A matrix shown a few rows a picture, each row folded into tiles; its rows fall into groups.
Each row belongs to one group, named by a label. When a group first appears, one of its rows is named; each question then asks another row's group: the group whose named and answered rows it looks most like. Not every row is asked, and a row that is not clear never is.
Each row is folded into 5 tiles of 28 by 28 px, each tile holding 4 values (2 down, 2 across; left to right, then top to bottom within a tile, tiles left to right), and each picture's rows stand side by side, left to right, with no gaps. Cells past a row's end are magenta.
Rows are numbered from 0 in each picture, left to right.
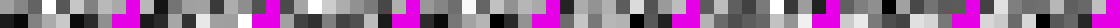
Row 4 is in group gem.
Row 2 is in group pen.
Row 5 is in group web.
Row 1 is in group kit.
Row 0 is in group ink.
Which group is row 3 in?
ink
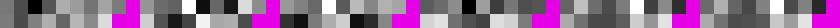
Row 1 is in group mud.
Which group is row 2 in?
ink
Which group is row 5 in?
web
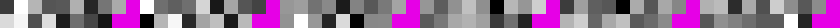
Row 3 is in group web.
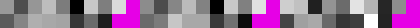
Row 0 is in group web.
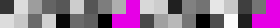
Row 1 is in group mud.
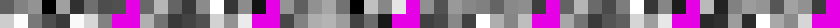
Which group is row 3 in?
kit
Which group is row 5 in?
kit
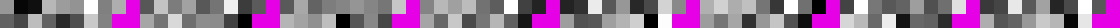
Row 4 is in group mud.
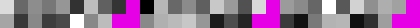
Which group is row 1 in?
gem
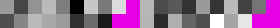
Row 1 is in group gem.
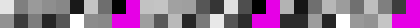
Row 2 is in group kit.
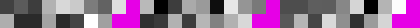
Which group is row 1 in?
kit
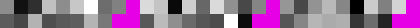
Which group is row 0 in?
kit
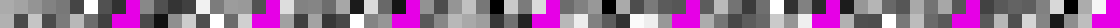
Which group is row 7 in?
gem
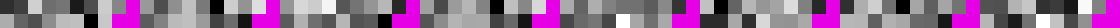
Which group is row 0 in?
mud
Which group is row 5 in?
kit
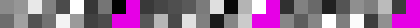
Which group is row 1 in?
gem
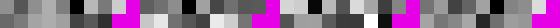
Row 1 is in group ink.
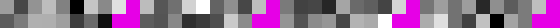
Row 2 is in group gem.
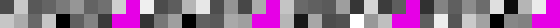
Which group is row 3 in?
gem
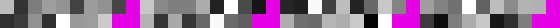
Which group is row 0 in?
kit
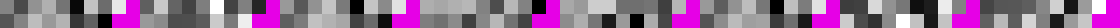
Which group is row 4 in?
pen
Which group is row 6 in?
mud
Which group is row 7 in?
gem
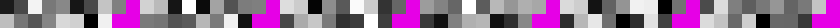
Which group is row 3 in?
ink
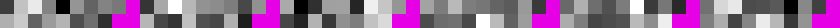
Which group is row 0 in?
pen
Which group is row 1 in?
pen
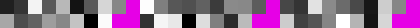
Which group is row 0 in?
mud
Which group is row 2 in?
mud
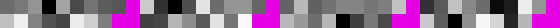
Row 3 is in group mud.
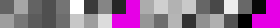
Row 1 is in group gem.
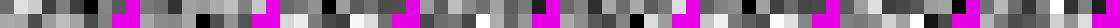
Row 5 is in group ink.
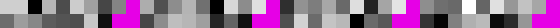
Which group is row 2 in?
gem
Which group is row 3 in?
ink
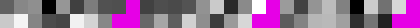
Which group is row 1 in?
gem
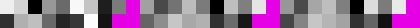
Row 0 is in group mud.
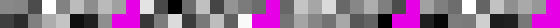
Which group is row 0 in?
ink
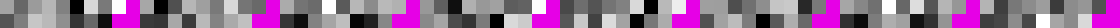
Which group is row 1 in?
kit
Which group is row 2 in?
ink
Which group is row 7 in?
kit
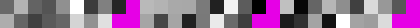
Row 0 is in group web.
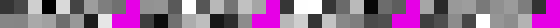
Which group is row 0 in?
mud
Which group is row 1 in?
ink
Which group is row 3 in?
kit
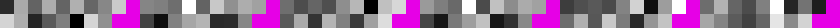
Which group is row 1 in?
ink
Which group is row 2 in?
gem
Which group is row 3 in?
ink
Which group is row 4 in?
gem
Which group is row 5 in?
web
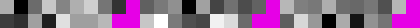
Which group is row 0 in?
kit
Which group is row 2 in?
pen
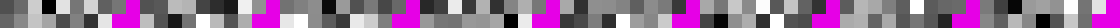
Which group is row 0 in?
mud
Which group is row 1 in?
mud
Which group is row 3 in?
mud
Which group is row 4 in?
kit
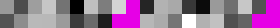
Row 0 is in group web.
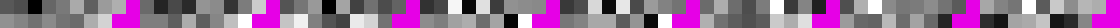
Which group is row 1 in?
gem
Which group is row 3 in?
mud
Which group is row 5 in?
web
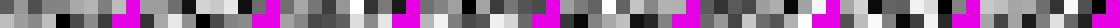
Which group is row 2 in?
web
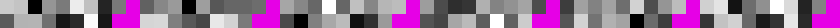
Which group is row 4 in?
gem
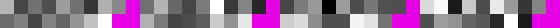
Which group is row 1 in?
web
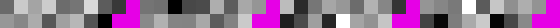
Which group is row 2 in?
kit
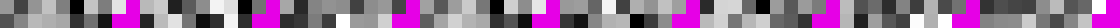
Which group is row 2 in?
kit
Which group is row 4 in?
ink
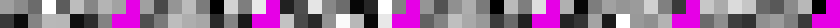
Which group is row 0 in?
ink
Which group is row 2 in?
mud
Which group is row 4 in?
kit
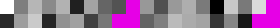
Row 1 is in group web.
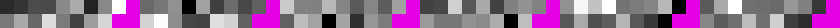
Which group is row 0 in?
gem
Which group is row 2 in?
pen
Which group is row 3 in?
mud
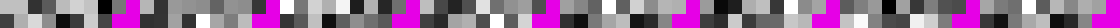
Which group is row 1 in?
kit
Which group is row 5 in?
kit
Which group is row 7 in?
ink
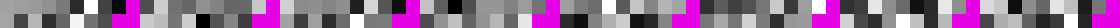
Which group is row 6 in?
mud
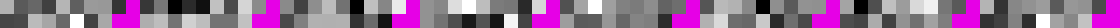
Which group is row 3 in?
pen
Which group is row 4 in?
pen
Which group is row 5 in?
pen
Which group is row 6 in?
kit
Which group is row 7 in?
kit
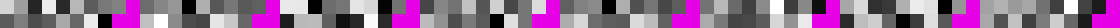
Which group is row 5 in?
web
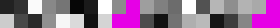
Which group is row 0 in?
mud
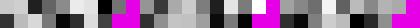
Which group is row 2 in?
ink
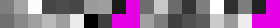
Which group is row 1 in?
web
